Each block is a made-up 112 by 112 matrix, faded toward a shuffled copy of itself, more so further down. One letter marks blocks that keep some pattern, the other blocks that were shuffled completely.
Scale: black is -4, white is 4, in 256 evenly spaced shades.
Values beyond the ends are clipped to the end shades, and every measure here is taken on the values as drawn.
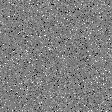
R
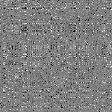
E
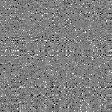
E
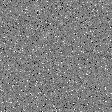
R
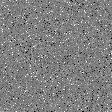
R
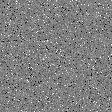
R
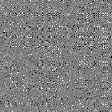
E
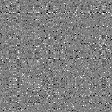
E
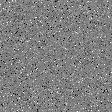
R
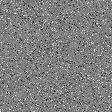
R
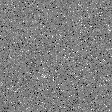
R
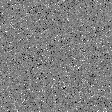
R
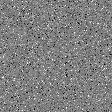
R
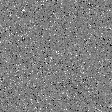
R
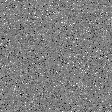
R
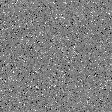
R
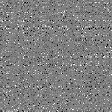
E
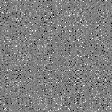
E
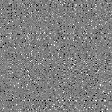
E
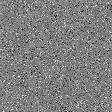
R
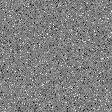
R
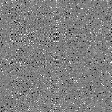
E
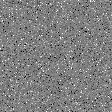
R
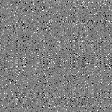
E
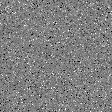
R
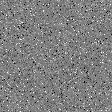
R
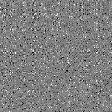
E
